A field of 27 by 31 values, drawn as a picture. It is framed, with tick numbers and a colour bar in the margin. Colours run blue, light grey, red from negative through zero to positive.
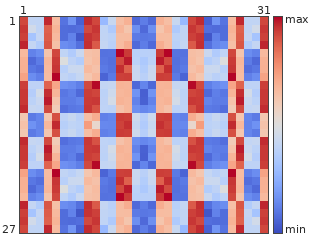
Its left and right halves mirror each other, and so do its top and bottom. No overall slope runs across the table. Stripes running up and down repeat 7 times from left to right.
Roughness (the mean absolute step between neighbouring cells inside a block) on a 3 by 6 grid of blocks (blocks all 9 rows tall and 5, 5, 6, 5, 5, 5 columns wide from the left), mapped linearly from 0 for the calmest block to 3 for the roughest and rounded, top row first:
301203
300103
301203
